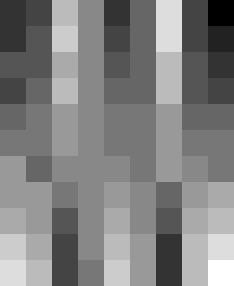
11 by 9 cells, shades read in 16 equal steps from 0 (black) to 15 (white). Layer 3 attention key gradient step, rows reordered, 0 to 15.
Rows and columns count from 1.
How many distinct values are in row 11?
8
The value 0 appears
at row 1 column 9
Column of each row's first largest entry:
7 7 7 3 3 3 1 9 9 9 9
